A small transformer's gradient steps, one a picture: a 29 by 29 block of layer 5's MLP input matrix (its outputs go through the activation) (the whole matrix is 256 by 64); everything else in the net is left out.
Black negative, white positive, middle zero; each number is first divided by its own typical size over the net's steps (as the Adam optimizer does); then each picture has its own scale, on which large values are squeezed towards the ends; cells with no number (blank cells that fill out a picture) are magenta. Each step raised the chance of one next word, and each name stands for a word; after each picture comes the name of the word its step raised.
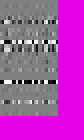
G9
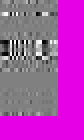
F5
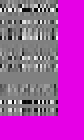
G9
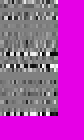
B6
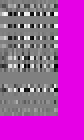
B6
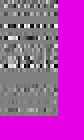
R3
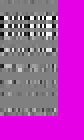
B6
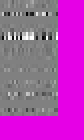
R3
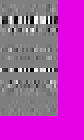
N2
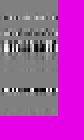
G9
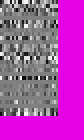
N2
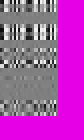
B6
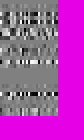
N2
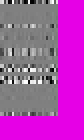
R3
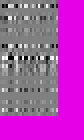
F5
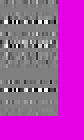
G9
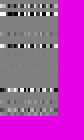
B6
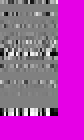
N2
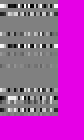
R3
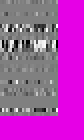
F5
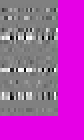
R3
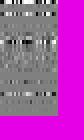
F5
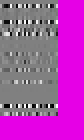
N2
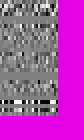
G9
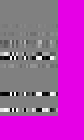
N2
